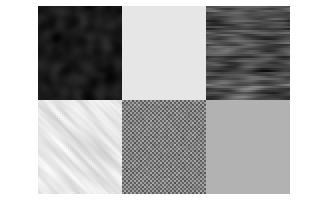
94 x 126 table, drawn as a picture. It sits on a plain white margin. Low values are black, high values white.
The table splits into 2 rows of 3 panels. Panel 1,1: very low, blotchy, faint in contrast. Panel 1,2: very high, flat. Panel 1,3: low, streaked across. Panel 2,1: very high, slanting down to the right, faint in contrast. Panel 2,2: middling, checkered, strong in contrast. Panel 2,3: high, flat.
